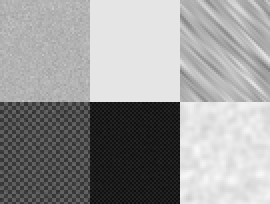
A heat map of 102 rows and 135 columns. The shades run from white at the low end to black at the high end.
The table splits into 2 rows of 3 panels. Panel 1,1: low, fine-grained, faint in contrast. Panel 1,2: very low, flat. Panel 1,3: low, slanting down to the right. Panel 2,1: high, checkered. Panel 2,2: very high, checkered, faint in contrast. Panel 2,3: very low, blotchy, faint in contrast.
